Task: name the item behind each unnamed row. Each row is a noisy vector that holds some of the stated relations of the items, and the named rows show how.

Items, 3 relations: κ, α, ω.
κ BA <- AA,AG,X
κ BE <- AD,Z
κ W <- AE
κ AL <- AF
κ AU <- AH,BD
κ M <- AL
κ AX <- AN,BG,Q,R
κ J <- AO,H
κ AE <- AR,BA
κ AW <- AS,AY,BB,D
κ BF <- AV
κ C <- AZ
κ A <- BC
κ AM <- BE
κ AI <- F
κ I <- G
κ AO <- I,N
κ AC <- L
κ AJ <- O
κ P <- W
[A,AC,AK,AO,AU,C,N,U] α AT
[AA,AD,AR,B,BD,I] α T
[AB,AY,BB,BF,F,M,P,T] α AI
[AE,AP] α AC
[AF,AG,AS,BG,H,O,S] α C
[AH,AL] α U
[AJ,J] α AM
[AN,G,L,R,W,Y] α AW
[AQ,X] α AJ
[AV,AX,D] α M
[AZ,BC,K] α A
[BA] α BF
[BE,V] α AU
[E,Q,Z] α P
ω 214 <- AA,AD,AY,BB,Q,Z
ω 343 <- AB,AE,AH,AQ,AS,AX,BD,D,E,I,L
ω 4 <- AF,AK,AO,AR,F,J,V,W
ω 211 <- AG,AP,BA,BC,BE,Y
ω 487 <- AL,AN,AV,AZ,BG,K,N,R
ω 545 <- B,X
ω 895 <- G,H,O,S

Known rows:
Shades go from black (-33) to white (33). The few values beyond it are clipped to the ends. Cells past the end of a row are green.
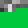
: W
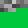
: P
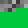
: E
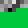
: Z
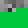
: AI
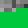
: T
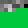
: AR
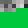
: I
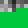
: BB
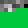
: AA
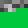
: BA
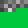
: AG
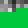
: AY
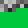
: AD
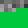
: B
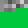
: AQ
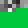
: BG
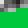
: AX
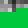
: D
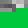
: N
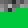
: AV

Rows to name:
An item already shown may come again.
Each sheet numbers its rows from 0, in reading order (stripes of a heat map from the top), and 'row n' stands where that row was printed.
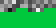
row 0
Z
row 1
AG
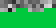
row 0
M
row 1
I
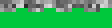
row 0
I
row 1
H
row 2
AL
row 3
G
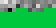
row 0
AM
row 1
Y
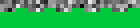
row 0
BD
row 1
BG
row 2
AE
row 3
AS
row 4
X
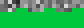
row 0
BG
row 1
C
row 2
L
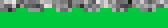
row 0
BE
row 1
N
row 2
T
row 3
J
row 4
Q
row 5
AJ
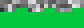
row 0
W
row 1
AW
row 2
AO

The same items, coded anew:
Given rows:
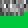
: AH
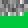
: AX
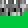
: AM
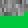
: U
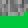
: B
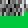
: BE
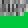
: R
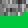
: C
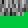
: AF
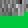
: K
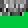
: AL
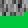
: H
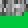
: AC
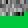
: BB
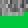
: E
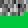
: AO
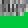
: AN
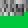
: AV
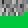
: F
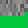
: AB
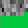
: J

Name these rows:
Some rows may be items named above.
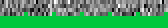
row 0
AF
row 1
BE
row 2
AE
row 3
AW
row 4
AL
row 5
I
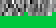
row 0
W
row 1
BG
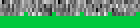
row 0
BG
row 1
AV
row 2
BG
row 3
Q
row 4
AU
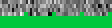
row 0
Q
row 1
L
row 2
AQ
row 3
Z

